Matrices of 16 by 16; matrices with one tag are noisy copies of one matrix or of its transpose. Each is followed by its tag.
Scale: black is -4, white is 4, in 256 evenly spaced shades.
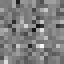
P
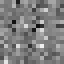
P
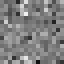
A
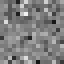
A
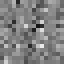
P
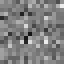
P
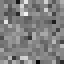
A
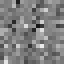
P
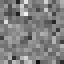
A
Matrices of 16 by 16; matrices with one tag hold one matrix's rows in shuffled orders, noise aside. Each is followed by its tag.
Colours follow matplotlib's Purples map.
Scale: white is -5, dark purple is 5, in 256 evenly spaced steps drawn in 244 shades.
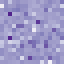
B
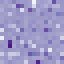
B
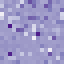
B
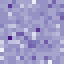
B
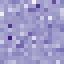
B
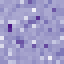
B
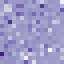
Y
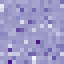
B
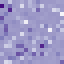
Y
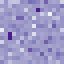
B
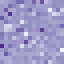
Y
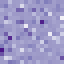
Y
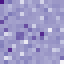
Y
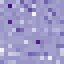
B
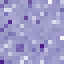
Y
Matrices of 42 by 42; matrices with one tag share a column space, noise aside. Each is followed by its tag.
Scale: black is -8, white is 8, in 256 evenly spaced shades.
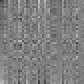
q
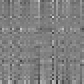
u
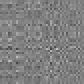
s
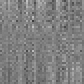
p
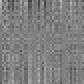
p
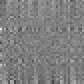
u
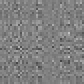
s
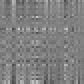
u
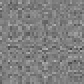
s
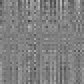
p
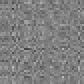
s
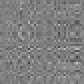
s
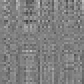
p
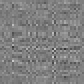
s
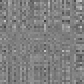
p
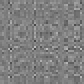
s
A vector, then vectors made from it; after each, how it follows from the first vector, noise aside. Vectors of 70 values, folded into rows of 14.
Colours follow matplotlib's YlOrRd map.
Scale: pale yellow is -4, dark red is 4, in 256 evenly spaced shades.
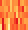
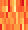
wrapped around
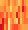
sign-scrambled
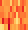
sign-scrambled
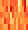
reversed
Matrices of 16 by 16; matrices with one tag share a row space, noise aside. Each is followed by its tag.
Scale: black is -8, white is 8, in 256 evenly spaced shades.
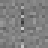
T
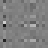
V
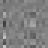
V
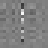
T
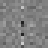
T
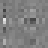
V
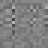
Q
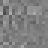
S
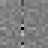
T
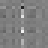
T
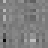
V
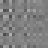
S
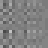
S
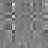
Q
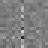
T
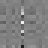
T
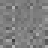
Q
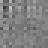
S
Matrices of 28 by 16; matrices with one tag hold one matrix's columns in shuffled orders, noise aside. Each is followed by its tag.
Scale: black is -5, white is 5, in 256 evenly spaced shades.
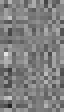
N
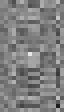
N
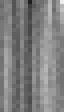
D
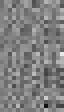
N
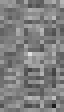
N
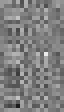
N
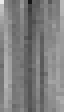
D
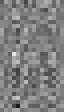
N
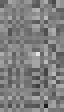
N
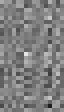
N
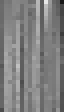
D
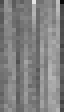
D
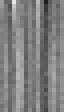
D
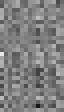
N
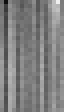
D
